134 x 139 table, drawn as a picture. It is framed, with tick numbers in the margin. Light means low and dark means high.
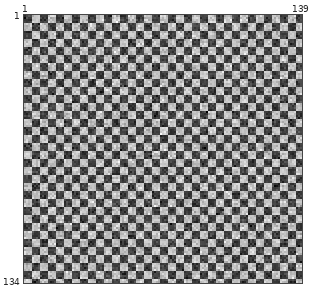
No single row or column stands out from its neighbours. There is no overall slope. No seam splits the table. The values fall into two levels. The field is checkered. Overall the values sit about 50% of the way up the scale.
